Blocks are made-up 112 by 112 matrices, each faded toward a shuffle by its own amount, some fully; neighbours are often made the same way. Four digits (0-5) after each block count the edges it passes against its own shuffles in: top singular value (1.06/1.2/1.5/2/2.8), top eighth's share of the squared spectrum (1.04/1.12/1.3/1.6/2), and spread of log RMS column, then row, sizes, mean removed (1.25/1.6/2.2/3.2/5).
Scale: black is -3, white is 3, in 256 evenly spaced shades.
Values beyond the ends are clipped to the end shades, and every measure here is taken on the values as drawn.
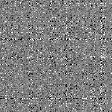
2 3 3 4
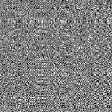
5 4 3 3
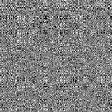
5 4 3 3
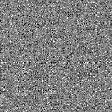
4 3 2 2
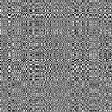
5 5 4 4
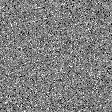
1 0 0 0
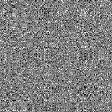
4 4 2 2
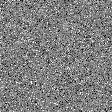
1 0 0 0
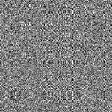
4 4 3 3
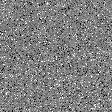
0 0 0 0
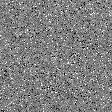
0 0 0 0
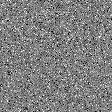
1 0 0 0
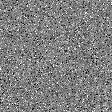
1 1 0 0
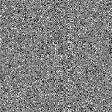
4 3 2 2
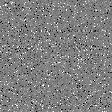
3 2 0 1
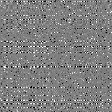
5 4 3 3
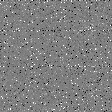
3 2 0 1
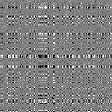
5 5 4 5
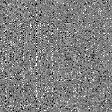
4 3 2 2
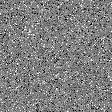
0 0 0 0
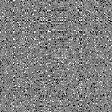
5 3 2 2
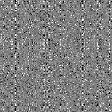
5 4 3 2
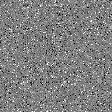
3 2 1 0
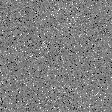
0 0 0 0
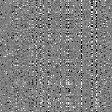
5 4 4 2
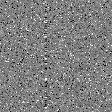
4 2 1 0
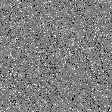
1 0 0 0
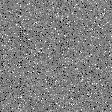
2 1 0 0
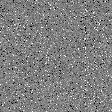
3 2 1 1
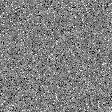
0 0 0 0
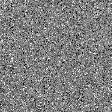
0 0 2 0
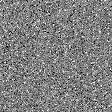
0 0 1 0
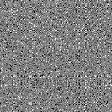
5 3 2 2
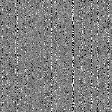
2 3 4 0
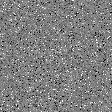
0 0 0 0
